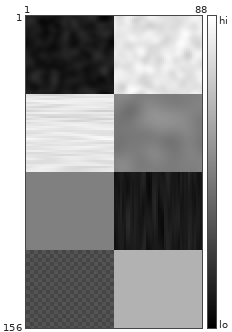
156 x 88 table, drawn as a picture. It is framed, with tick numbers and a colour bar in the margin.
It is made of 4 by 2 panels. Panel 1,1: very low, blotchy, faint in contrast. Panel 1,2: very high, blotchy, faint in contrast. Panel 2,1: very high, streaked across, faint in contrast. Panel 2,2: middling, smooth, faint in contrast. Panel 3,1: middling, flat. Panel 3,2: very low, streaked downward, faint in contrast. Panel 4,1: low, checkered, faint in contrast. Panel 4,2: high, flat.
